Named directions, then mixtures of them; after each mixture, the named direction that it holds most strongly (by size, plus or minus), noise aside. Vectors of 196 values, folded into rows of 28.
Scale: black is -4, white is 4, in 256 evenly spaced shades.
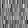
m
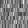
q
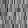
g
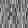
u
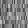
g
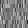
m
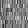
m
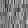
g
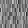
u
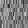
q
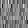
m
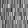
q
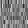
m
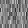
u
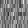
q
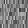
q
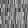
g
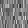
q
